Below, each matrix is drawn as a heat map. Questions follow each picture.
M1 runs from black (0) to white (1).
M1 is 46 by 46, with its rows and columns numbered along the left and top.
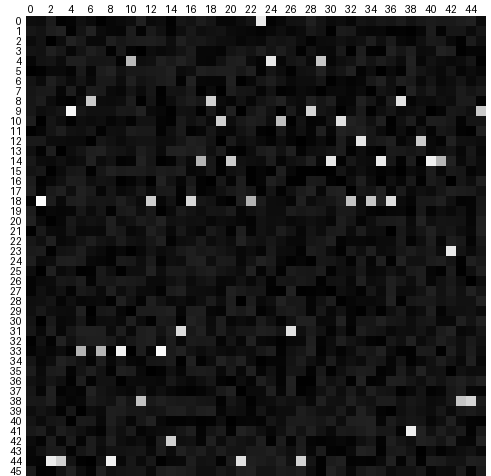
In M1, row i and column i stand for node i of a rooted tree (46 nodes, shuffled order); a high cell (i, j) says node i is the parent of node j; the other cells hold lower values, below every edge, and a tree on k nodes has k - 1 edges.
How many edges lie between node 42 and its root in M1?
2
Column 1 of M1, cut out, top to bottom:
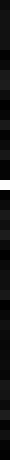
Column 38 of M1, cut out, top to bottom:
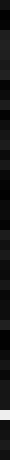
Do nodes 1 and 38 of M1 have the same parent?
no
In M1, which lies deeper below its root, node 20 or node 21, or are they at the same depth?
node 21
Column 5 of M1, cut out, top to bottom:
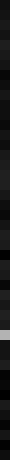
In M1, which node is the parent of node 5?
33
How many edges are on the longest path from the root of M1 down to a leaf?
15
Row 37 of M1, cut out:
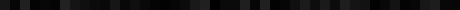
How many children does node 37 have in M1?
0
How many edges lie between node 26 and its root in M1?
15
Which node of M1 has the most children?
18
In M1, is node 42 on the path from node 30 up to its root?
yes
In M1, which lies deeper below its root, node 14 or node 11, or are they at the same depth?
node 11
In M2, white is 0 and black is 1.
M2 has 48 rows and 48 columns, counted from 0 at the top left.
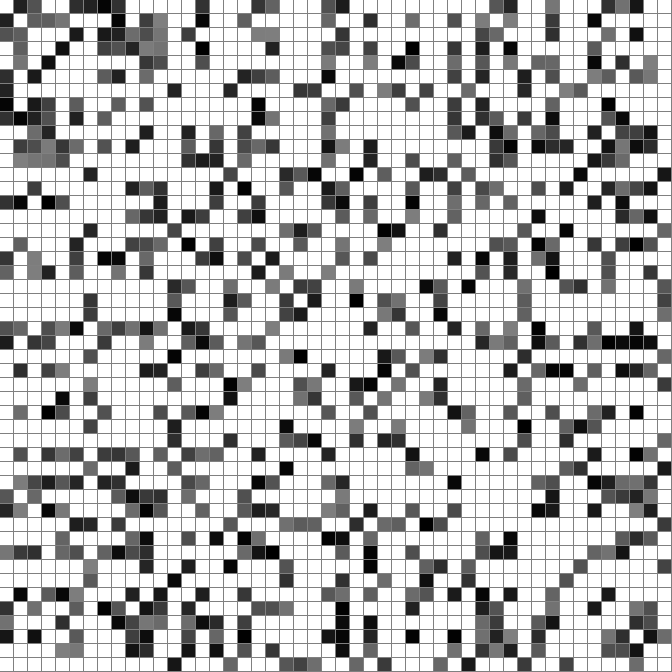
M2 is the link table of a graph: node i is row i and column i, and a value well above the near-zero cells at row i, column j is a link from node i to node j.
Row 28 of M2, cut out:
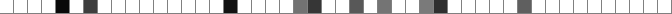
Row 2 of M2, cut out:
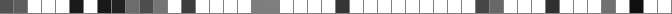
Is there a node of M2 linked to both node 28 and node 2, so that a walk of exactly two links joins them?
no
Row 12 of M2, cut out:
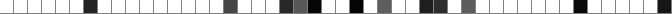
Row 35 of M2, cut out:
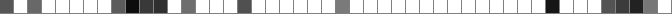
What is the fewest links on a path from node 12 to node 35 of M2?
3
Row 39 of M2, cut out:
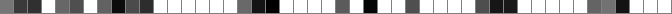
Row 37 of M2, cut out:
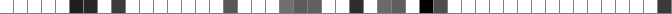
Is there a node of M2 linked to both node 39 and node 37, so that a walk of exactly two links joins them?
yes
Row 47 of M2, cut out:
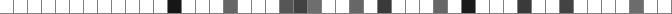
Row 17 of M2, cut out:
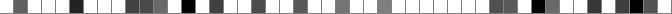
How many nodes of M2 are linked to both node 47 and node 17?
3
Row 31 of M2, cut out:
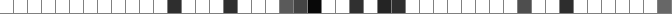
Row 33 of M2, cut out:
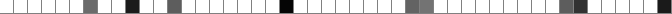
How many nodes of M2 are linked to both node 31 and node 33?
4
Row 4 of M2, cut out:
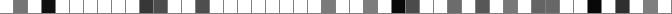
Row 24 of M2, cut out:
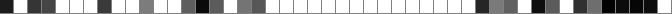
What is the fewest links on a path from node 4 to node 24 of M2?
2
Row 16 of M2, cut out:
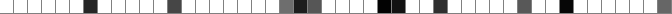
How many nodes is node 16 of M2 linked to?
11
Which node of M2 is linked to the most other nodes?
node 10
